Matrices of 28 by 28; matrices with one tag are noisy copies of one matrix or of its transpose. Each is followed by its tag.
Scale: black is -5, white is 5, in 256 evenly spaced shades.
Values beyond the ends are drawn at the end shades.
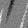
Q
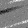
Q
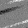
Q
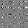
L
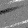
Q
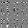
L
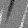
Q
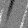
Q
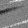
Q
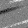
Q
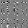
L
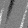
Q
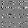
L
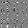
L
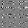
L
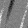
Q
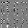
L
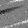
Q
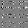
L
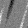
Q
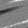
Q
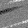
Q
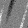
Q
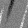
Q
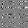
L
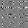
L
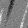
Q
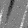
Q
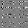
L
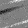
Q
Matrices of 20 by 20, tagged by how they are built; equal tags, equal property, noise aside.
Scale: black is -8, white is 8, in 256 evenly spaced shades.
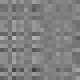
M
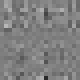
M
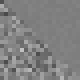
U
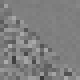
U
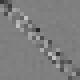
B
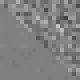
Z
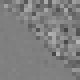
Z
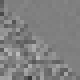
U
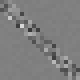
B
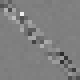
B
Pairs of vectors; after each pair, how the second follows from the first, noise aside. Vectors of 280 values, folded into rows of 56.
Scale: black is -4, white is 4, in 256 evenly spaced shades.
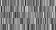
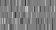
partly zeroed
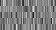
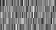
sign-scrambled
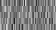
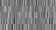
shrunk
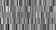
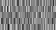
sign-scrambled
